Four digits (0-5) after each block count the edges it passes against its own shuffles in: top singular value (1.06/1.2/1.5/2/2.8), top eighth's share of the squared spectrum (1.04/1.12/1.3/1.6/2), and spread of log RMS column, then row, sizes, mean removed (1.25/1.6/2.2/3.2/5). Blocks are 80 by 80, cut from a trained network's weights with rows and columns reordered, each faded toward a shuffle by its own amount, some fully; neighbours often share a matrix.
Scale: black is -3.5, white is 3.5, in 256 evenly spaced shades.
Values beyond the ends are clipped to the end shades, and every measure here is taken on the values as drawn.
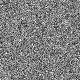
0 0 0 0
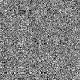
3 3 0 2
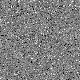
2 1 0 1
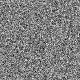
0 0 0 0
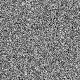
0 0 0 0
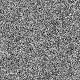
0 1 0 0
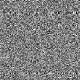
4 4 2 2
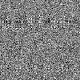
3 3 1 2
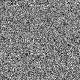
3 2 0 1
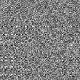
4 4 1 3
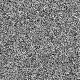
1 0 0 0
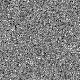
2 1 0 0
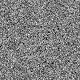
0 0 0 0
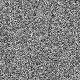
2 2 0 1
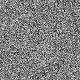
1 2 0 0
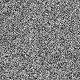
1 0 0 0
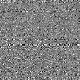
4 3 0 3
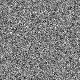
1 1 0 0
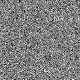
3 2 0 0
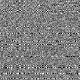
4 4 1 3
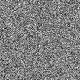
3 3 0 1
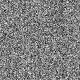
1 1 0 0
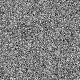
1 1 0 0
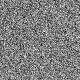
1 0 0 0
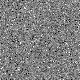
1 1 0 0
